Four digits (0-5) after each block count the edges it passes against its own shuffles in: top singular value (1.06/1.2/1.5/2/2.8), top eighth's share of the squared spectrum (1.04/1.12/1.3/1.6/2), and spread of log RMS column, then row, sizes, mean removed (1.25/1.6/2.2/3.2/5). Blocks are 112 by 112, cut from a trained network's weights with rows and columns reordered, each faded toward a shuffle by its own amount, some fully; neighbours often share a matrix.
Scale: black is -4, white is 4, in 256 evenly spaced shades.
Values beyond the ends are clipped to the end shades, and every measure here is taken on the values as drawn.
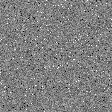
0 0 0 0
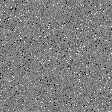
0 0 0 0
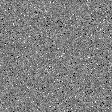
1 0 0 0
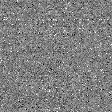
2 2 1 1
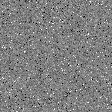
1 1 0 0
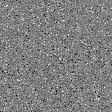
1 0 0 0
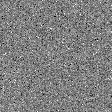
1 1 0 0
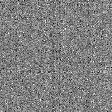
3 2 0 1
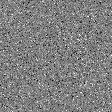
1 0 0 0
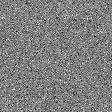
0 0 0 0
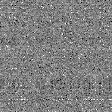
3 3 1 1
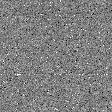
1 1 0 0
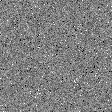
0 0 0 0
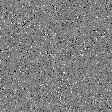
0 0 0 0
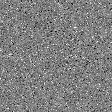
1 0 0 0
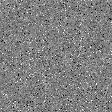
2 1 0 0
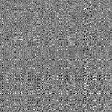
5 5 3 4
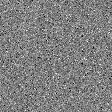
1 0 0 0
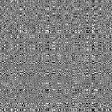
5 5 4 4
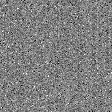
2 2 0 0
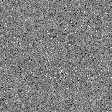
1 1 0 0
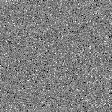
3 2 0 1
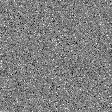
1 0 0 0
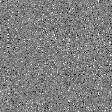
3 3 1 1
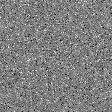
1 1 0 0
